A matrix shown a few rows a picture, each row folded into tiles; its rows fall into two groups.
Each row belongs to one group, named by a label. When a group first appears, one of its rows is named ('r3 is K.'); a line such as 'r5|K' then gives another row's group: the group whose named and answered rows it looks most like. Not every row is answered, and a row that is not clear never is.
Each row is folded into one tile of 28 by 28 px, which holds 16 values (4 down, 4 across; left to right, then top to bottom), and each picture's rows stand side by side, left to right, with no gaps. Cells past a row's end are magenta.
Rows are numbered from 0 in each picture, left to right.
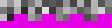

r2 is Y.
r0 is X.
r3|Y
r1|X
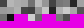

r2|Y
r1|X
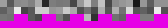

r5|X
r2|Y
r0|X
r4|X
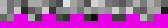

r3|Y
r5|X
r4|Y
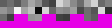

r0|Y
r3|X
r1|X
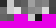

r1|X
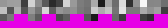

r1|X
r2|Y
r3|Y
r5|X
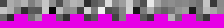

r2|Y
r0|Y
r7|Y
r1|X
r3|Y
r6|X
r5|Y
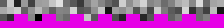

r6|X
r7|X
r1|Y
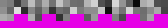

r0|X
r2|X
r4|X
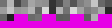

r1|X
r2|Y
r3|X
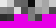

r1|Y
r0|X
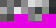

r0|Y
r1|X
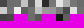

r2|X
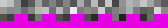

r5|X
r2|Y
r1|Y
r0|X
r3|Y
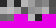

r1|X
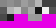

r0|Y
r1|X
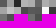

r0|Y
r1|X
